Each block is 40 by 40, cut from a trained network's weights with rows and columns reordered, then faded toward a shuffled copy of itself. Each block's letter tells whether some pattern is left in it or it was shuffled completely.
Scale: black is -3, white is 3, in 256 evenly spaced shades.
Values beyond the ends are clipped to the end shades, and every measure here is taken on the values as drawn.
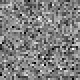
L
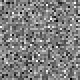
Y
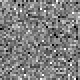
Y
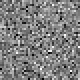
Y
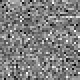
L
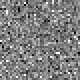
Y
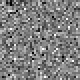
L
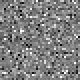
L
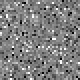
Y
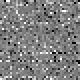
L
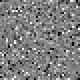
Y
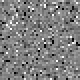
Y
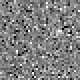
Y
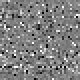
L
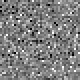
Y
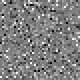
Y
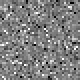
Y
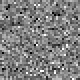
L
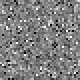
Y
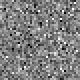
Y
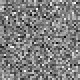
L
